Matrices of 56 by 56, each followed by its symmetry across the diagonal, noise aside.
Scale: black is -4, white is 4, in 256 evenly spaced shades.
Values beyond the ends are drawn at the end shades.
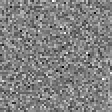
neither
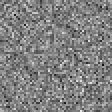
symmetric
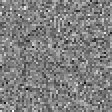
neither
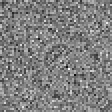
symmetric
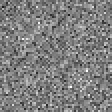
symmetric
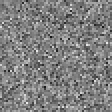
antisymmetric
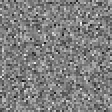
antisymmetric
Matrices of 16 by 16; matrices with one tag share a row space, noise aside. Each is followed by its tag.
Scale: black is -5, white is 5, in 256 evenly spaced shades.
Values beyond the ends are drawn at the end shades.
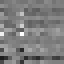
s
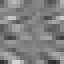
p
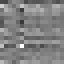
s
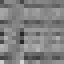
s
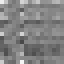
s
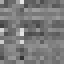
s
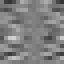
p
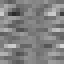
p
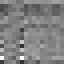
s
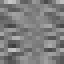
p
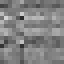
s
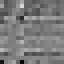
s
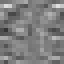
p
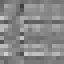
s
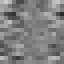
p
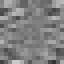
p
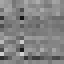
s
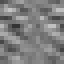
p
